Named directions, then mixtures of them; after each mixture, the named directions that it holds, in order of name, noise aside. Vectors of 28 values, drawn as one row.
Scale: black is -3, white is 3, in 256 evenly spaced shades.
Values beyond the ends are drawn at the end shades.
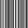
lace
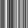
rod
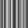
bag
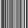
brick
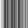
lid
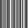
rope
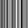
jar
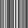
lace, rod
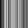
lid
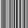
brick, jar, lace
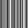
jar, rope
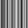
brick, jar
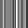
bag, jar, lace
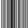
lid, rod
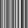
brick, jar, lace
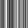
rod
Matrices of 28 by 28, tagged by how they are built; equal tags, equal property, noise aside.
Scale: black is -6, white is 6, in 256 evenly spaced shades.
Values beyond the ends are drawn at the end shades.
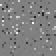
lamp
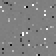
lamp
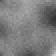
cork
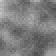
cork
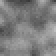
cork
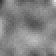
cork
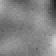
cork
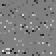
lamp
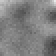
cork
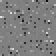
lamp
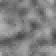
cork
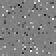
lamp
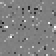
lamp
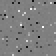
lamp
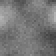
cork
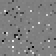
lamp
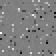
lamp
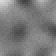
cork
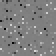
lamp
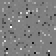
lamp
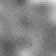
cork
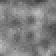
cork
